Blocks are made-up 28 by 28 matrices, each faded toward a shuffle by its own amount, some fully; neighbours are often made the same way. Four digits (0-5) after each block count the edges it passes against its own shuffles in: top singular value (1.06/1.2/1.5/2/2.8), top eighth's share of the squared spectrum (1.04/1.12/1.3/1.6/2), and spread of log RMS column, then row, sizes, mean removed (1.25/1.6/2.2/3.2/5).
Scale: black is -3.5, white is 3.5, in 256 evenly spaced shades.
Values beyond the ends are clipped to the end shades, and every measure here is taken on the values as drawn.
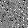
0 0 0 0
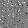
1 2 0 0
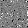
2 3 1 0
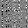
2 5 3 2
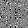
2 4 2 0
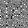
2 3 2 1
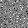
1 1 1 0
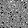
1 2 1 0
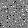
0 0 0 0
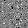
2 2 1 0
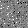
0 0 0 0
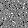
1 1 0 0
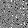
1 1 0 0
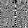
3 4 2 1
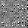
3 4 2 2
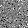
0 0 0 0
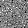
0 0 0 0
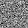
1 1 0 0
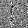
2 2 2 0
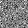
2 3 0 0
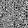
1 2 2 2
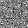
0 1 0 0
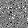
1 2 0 1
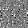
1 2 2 1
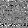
2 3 1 2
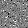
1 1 0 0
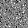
0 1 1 0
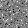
0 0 0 0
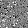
0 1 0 0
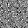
2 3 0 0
